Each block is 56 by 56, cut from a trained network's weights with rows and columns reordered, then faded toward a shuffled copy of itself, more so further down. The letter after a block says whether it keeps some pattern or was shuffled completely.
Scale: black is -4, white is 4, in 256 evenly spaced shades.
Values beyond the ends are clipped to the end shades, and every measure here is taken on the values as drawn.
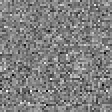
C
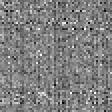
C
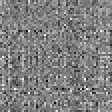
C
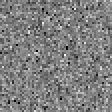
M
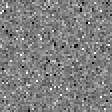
M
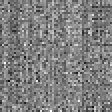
C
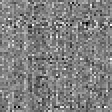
C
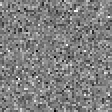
M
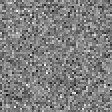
M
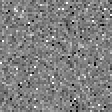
M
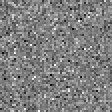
M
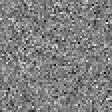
M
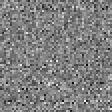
C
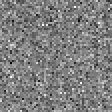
M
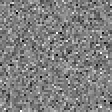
M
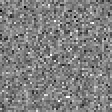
M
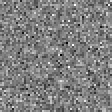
M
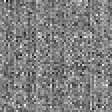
C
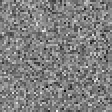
M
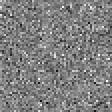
C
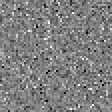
M
